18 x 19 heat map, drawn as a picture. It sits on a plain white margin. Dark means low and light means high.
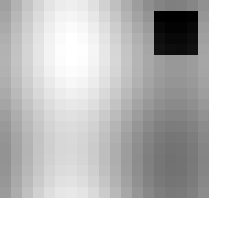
Odd patch: lower, in the top right. Roughest part: top right. Ninth with the lowest average: top right. Average level on the scale: 70%.
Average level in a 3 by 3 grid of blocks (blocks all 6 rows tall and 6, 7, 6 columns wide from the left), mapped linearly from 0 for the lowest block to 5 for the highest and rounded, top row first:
550 | 452 | 441
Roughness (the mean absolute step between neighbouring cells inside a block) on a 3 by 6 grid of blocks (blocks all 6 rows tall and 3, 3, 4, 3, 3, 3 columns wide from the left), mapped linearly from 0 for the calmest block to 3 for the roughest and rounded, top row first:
0 0 0 0 3 3 / 0 0 0 0 0 0 / 0 0 0 0 0 0
